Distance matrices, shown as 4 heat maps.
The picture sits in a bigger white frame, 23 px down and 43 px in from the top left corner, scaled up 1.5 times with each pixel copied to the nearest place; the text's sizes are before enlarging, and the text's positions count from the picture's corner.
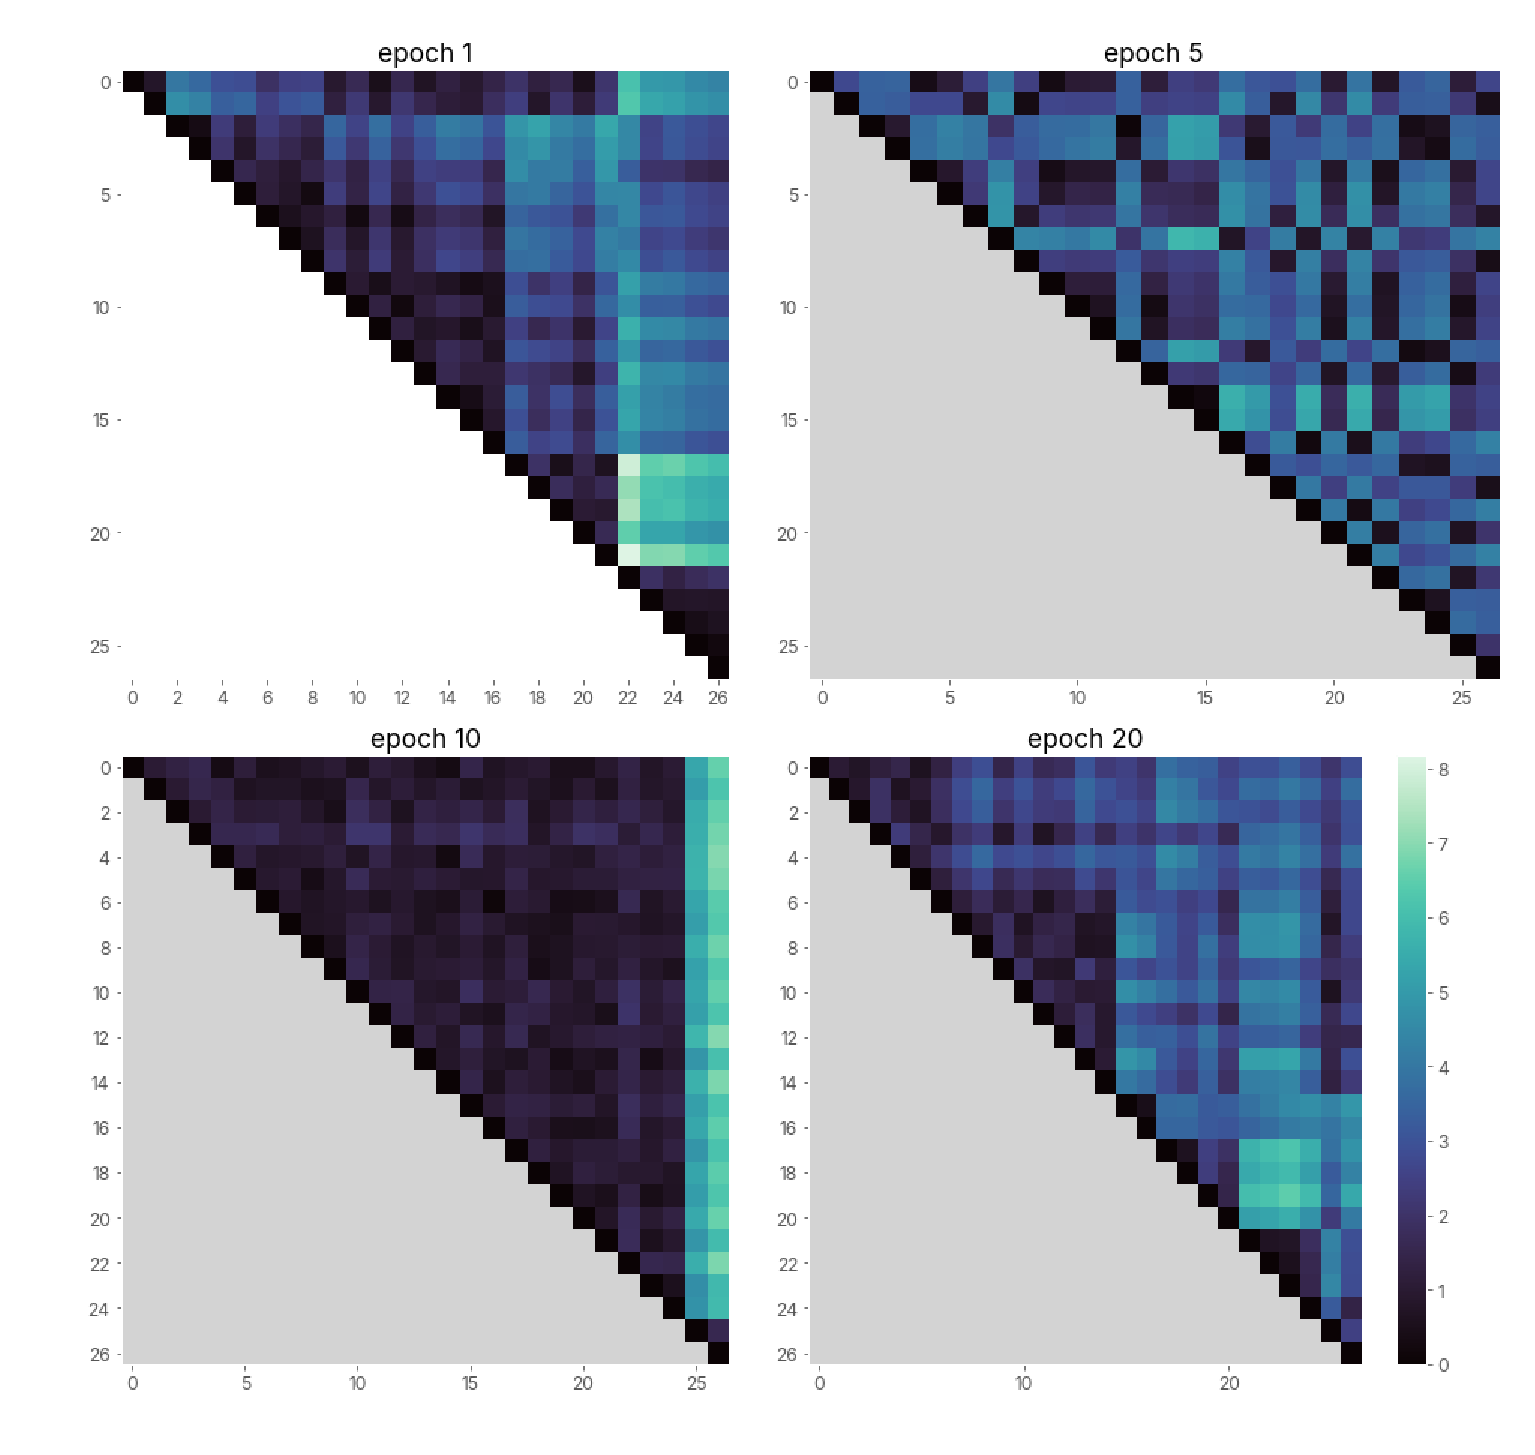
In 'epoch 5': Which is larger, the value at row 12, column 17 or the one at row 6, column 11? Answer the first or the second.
the second
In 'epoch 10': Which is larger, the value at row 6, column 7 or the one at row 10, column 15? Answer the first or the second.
the second
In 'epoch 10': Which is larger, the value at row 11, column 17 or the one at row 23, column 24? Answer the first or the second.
the first
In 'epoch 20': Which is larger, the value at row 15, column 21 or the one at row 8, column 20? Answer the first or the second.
the first
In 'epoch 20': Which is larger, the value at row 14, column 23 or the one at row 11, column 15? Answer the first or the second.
the first
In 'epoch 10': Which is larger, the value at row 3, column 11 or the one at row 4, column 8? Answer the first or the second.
the first
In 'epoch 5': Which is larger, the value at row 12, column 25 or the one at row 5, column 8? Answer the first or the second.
the first
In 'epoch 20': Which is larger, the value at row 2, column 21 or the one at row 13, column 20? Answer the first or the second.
the first
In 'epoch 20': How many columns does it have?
27
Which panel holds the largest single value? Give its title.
epoch 1
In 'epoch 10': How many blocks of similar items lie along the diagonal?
2
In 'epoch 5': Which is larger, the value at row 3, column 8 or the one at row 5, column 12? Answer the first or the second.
the second
